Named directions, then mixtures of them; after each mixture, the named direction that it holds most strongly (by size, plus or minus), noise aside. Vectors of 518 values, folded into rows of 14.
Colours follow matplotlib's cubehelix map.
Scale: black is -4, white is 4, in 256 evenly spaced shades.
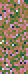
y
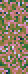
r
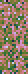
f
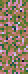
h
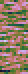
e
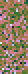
y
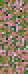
h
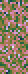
r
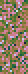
y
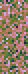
f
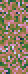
r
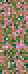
f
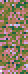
f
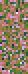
y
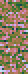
e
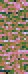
e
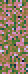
h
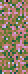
f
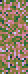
r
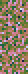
h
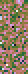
y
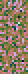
h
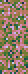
f
